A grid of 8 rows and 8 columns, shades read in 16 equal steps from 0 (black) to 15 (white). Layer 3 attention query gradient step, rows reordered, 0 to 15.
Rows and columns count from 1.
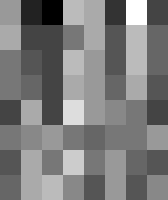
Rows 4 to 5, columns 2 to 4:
6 4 10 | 10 4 13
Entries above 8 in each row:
4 3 3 3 3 2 3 3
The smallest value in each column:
4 2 0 7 5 3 5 4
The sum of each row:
54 57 58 57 59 60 61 62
